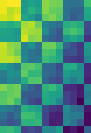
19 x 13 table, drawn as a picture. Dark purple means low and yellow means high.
The ninth with the highest average is the top left. No row or column stands out. No lone cell stands out from its neighbours. Values rise toward the top left. The field is checkered.
